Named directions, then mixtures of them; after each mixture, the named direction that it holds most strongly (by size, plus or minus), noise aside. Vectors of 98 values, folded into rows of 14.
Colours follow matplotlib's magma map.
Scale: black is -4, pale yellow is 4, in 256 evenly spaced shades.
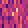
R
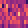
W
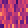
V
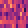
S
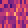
S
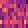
W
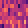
W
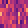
V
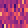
V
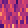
V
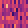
R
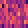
W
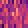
R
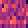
W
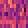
S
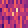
R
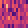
W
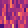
S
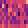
W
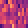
S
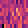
R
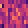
W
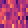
V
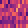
S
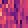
R
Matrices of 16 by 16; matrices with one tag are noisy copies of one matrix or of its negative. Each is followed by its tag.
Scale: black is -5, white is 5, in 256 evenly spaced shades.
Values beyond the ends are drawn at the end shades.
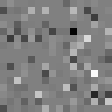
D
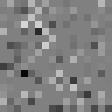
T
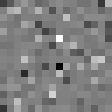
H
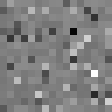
D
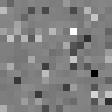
D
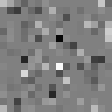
H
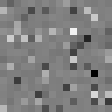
D
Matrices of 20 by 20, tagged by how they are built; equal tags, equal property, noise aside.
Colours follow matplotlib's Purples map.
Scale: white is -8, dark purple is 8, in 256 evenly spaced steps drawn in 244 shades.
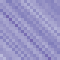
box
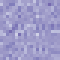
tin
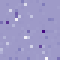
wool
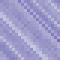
box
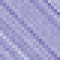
box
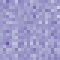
tin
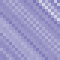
box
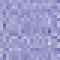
tin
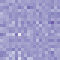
tin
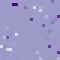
wool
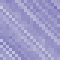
box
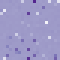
wool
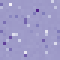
wool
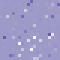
wool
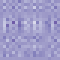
tin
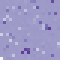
wool
